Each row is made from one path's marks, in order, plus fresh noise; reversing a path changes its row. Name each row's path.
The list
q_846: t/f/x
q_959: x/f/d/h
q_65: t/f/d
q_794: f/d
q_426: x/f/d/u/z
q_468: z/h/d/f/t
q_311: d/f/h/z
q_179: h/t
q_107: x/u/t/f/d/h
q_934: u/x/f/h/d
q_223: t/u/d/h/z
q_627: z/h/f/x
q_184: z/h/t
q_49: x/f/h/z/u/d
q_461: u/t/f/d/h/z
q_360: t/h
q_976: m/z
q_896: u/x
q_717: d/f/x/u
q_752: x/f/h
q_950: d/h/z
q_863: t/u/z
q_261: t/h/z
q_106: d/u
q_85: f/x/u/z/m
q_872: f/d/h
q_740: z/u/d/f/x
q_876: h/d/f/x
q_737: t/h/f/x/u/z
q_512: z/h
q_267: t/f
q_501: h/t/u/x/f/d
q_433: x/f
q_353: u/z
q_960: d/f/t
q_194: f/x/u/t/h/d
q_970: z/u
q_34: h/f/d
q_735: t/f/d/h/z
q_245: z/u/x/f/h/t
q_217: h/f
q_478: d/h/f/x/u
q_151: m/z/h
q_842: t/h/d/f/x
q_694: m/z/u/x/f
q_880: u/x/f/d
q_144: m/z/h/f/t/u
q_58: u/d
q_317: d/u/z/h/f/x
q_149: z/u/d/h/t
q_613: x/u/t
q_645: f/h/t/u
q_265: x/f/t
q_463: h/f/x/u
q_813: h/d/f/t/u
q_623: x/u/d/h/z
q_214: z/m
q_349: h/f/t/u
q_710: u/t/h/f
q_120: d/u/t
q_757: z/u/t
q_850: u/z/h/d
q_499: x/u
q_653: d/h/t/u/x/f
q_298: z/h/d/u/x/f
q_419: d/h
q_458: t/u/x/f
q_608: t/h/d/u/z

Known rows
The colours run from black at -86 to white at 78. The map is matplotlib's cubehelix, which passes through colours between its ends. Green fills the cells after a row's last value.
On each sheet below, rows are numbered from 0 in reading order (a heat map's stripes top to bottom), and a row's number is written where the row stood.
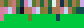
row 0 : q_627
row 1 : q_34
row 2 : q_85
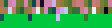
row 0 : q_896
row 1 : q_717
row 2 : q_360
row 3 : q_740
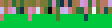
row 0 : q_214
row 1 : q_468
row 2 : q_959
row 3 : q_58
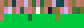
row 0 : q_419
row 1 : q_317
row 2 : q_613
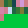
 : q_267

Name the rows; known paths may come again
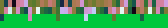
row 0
q_717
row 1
q_863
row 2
q_959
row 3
q_261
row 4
q_245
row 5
q_106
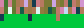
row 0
q_58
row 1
q_880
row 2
q_950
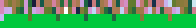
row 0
q_179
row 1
q_433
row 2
q_317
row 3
q_426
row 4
q_896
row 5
q_419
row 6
q_217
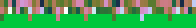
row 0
q_120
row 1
q_976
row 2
q_223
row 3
q_458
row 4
q_107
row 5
q_360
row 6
q_478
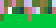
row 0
q_710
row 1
q_349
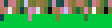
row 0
q_934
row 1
q_468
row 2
q_613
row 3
q_740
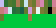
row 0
q_645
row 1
q_149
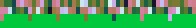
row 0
q_267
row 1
q_970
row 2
q_876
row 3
q_34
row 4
q_872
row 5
q_65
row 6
q_608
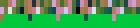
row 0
q_757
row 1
q_85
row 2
q_627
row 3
q_194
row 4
q_846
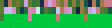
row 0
q_49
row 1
q_735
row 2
q_214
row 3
q_265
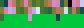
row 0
q_499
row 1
q_737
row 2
q_794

